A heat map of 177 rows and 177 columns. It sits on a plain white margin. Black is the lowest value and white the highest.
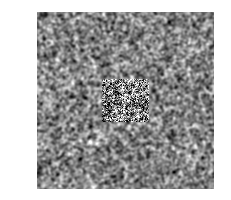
The halves do not mirror each other. Values change most from cell to cell in the centre. There is no overall slope. In the centre lies a patch that is rougher than the rest. The texture is blotchy.
